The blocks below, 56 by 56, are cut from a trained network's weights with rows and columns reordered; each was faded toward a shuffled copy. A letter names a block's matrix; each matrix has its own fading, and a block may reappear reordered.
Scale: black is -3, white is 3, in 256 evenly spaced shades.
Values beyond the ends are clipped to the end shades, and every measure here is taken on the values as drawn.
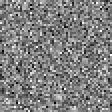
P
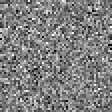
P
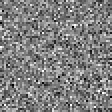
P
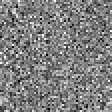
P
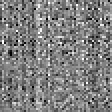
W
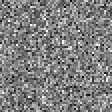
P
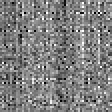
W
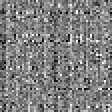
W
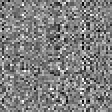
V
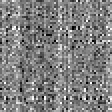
W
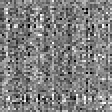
W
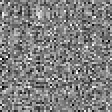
V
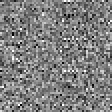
V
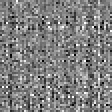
W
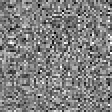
V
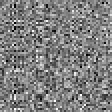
V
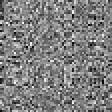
V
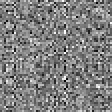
V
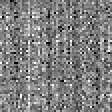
W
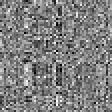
V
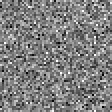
P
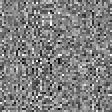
V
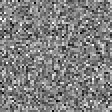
P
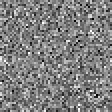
P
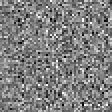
V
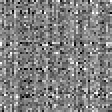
W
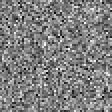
P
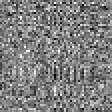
V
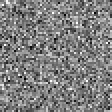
P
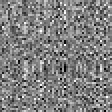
V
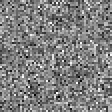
P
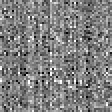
W
